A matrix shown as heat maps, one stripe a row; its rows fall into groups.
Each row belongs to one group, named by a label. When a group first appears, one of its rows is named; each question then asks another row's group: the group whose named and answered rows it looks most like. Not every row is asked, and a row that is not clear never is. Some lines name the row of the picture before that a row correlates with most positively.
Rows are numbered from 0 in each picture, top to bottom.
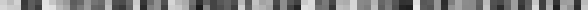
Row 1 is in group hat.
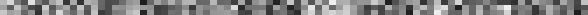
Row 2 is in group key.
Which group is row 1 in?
key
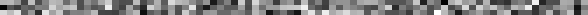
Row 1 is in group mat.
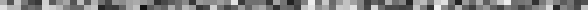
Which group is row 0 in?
key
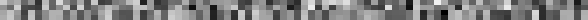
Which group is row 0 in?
key
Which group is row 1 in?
key
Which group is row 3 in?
hat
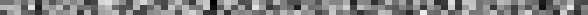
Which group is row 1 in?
hat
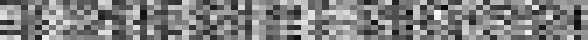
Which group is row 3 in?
hat
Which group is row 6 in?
mat
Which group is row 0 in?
mat
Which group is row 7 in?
hat
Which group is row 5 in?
key
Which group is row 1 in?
hat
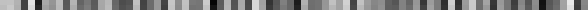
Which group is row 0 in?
hat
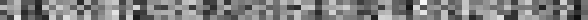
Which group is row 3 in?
mat
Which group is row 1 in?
key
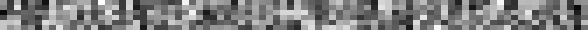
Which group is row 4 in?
hat
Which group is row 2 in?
mat
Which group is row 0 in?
mat
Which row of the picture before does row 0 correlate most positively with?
3
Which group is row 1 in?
mat
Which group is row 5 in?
key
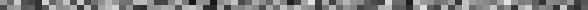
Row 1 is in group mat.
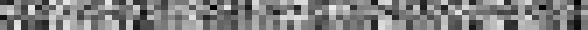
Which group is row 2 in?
hat
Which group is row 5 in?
mat
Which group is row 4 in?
mat
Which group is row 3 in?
mat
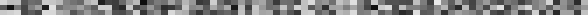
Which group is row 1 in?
mat
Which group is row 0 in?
hat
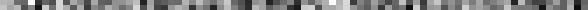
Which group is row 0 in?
key
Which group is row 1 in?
key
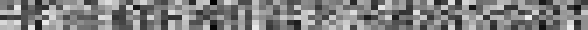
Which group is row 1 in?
mat
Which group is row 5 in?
hat
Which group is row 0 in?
key
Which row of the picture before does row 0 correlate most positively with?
1
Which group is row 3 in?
mat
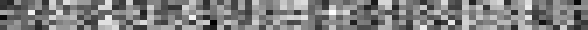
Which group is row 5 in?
mat
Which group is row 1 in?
mat
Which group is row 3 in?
mat
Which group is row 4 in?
key
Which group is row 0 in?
mat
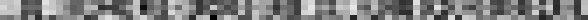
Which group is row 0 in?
hat
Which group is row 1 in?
hat
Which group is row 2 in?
hat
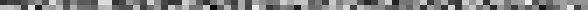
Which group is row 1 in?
hat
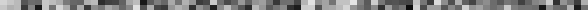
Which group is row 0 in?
hat
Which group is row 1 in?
key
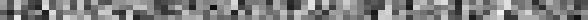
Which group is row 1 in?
key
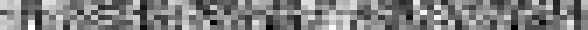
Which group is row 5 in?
hat
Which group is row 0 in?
hat
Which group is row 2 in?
mat
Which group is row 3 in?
key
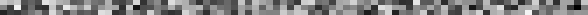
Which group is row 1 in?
mat
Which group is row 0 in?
hat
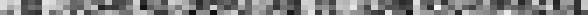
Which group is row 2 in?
key
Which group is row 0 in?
hat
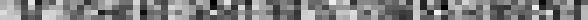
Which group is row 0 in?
key
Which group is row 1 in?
hat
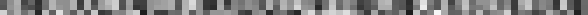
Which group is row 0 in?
mat
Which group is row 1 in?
mat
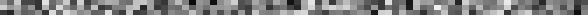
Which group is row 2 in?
mat
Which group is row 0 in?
key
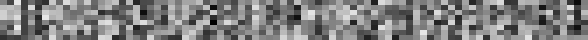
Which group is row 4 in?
key
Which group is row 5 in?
mat
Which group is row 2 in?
hat
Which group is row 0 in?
mat
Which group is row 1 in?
hat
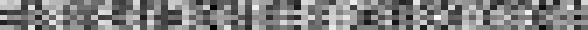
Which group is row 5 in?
key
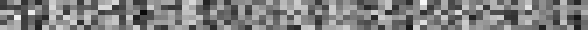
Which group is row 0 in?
mat
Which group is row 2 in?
hat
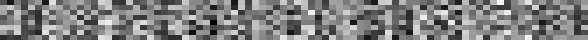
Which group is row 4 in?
key
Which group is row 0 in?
mat
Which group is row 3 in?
mat
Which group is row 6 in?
key
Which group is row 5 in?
hat
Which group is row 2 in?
key
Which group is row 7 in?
mat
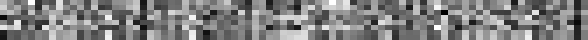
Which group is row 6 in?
mat
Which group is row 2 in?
hat
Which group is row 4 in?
mat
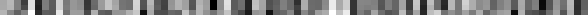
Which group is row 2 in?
key
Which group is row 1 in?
key
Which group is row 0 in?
key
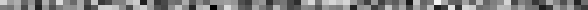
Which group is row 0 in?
key
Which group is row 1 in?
key
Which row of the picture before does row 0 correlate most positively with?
2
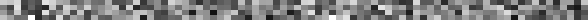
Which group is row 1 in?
mat
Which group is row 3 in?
key
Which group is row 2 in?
key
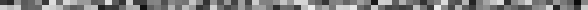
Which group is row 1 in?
hat
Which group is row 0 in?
mat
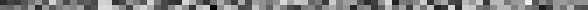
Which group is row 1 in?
key
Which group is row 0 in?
mat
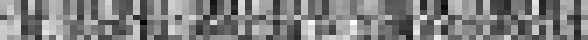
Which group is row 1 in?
hat
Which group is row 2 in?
hat
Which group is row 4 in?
hat
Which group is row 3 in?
mat
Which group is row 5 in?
hat
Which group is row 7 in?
key
